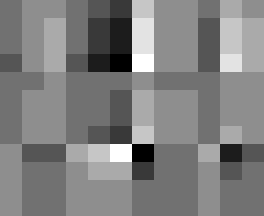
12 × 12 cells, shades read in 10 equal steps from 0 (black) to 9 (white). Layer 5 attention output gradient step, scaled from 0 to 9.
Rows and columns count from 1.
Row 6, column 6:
3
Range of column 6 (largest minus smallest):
9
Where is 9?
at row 4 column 7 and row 9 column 6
